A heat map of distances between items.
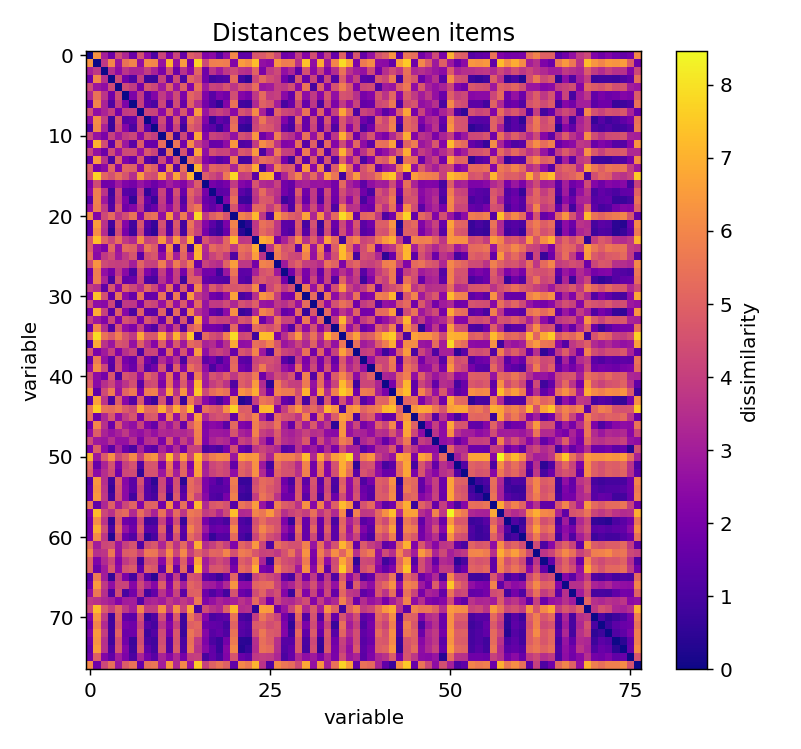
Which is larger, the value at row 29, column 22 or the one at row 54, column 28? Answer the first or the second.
the first
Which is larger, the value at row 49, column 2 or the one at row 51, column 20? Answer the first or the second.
the first
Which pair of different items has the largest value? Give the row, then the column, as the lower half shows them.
57, 50
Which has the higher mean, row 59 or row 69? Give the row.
69
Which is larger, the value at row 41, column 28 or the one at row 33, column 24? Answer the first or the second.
the first
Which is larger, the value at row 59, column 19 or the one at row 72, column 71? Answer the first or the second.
the first
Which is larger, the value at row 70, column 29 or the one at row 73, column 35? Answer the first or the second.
the first
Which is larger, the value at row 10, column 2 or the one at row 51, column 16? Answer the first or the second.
the second
